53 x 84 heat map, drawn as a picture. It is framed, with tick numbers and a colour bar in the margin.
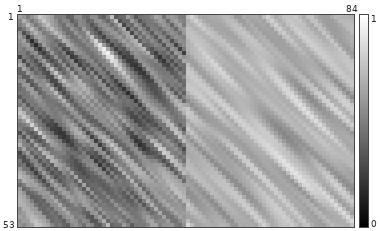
The table splits into one row of 2 panels. Panel 1,1: middling, slanting down to the right, strong in contrast. Panel 1,2: high, slanting down to the right.
